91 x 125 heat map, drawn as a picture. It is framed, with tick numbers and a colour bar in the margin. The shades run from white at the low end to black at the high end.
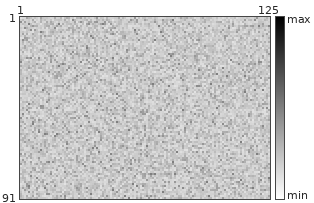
Slope: none. Average level on the scale: 20%. Mirror symmetry: none. Odd rows or columns: none. Histogram: skewed, a long tail of high values. Grain: fine. Seam: none.
